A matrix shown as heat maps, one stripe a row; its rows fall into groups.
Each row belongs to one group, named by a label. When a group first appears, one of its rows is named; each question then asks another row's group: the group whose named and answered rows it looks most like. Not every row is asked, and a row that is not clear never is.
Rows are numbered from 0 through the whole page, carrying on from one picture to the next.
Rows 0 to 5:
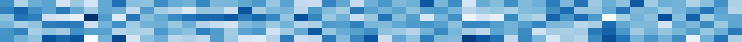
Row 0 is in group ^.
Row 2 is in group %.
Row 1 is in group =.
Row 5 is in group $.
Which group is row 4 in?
=
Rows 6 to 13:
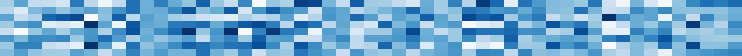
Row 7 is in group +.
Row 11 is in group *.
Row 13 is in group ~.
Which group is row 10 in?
+
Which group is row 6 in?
~
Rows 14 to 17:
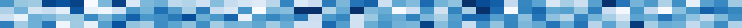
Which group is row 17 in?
^
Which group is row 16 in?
+
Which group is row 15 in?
~
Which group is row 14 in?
$
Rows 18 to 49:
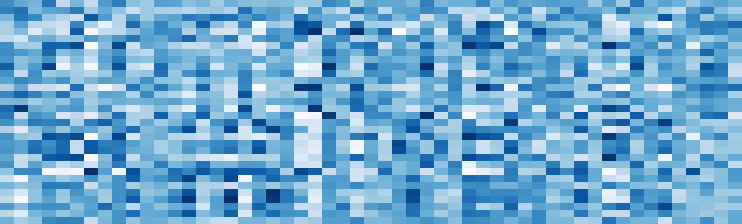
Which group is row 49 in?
$
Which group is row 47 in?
*
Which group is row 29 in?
=
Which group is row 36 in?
+
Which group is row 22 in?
~
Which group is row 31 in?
=
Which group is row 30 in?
~
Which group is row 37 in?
$
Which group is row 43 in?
+
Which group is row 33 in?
=
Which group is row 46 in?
+
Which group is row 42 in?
%
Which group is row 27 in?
^
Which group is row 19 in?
=
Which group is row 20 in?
%
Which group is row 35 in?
*
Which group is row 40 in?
$
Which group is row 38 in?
*
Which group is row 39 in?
*
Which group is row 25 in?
^
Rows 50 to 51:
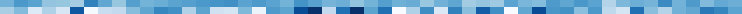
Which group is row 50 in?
%
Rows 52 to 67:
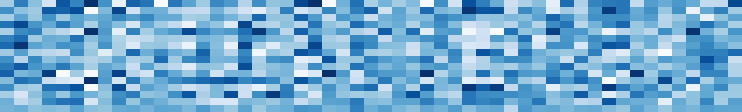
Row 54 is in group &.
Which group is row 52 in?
&
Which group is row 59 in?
~
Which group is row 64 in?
$
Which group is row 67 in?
~
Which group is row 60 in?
^
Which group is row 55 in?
=
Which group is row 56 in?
%
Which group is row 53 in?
$
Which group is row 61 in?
=
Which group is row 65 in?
+
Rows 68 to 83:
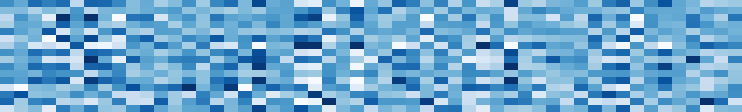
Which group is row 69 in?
~
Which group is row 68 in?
*
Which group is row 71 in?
&
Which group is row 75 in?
*
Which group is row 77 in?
*
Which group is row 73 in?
&
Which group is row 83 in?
&
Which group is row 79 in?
*
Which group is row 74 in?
~
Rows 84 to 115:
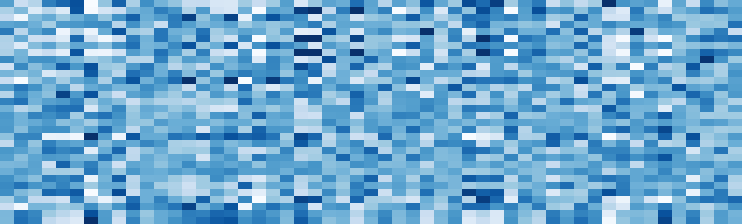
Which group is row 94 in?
%
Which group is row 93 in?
&
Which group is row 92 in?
^
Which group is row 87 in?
&
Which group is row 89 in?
~
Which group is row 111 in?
$
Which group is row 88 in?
^
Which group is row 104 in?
&
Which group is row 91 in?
~
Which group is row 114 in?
%
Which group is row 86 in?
+
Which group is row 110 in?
=
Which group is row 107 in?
&
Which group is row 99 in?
$
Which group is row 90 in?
+
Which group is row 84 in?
$
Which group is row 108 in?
%
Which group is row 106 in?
*
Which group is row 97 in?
&
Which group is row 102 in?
*
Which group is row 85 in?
~
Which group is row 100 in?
*
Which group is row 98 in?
=
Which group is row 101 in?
^
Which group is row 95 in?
+
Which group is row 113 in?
+
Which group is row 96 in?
=
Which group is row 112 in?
~
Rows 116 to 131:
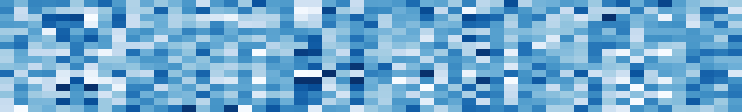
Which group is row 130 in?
&
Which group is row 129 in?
~
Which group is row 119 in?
$
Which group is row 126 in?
^
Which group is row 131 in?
+
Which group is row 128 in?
&
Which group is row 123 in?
~
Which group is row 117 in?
^
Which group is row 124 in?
&
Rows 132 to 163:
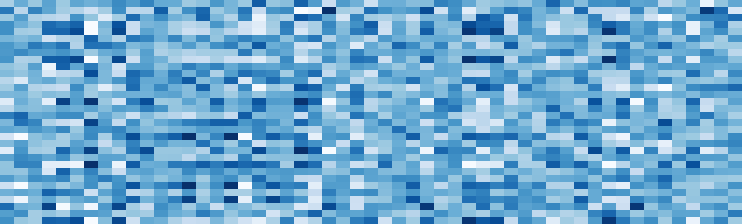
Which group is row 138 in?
*
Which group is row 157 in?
*
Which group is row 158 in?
+
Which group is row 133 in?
^
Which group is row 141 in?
&
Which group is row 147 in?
&
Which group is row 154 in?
=
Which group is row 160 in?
+
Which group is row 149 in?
%
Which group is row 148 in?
=
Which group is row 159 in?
$
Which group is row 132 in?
&
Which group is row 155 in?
%
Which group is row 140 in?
$
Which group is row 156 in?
&
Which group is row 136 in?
$
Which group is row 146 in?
&
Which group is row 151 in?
+
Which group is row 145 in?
~
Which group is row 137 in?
%
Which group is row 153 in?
&
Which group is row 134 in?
~
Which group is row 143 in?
+
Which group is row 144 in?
~
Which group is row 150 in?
*
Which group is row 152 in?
~
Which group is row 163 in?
$
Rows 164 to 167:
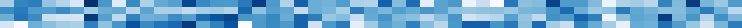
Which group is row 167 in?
+
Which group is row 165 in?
=
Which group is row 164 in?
%
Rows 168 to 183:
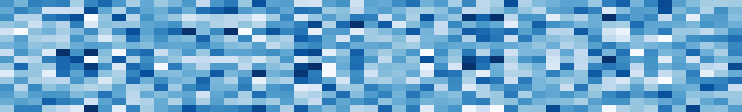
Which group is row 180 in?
^
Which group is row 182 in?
$
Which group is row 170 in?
$
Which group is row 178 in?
&
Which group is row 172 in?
+
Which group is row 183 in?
%
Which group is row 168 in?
*
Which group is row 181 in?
*
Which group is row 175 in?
&
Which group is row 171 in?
~
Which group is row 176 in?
$
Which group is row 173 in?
~
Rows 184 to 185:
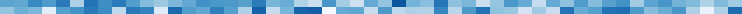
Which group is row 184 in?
*
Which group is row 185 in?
&
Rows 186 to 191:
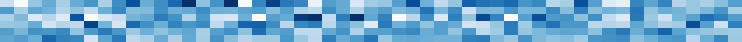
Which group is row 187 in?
^
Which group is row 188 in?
~
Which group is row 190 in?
*
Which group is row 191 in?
$
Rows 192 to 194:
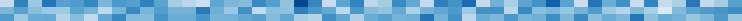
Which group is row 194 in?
^
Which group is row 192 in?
&
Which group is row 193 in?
~
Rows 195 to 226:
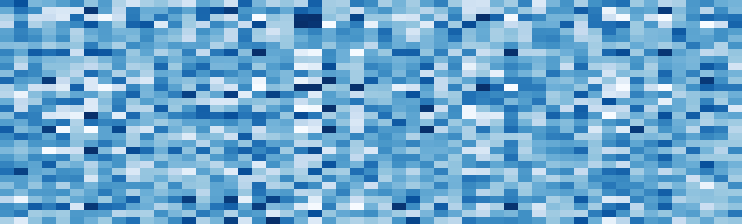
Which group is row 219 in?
=
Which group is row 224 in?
*
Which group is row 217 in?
*
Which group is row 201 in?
%
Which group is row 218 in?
^
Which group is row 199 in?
=
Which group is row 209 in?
$
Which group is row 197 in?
~
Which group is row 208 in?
+
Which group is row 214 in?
=
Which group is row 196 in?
%
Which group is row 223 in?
+
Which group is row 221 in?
&
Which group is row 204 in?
^
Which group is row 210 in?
^
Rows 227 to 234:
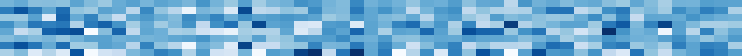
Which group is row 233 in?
=
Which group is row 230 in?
*
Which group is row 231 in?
$
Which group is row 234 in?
~
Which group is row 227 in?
~
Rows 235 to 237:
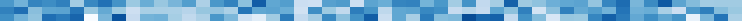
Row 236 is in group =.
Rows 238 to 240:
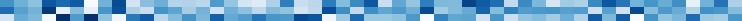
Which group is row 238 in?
$
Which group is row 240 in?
&
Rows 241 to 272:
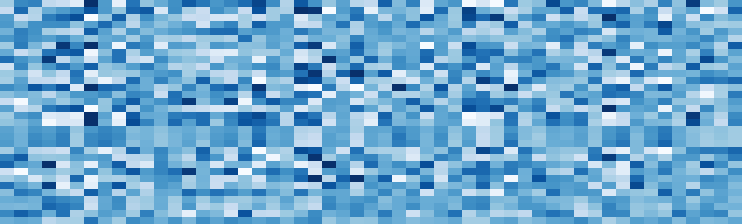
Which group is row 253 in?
*
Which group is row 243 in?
$
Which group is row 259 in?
*
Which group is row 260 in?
*
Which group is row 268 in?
%
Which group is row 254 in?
&
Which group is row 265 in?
+
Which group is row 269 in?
$
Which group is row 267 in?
^
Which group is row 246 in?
=
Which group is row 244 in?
*
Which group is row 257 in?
%
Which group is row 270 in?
$
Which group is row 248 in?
$
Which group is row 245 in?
%
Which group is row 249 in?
^
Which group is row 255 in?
+
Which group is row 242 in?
&
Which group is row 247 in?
&
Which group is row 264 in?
^
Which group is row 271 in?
=
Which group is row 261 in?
*
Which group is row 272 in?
%
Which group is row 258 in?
%
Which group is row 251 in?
~
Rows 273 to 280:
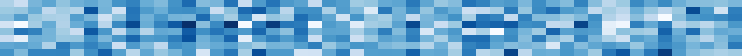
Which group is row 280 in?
*
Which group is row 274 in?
%
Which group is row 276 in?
+
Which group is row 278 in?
+
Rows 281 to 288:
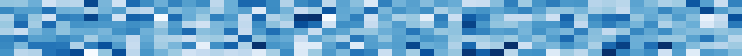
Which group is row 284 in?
&
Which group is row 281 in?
%
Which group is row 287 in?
*
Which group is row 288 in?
$
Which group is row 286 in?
=
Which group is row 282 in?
^
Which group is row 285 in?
+
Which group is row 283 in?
&
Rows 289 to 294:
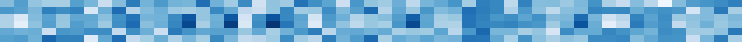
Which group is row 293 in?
&
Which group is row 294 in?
$
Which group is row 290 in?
$
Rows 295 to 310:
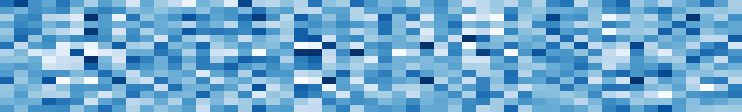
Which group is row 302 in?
~
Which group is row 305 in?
*
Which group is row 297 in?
%
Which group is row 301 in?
^
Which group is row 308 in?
~
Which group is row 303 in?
%
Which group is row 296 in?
*
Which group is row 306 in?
^
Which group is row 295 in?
=
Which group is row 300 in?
&
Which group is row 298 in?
=
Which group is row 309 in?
$
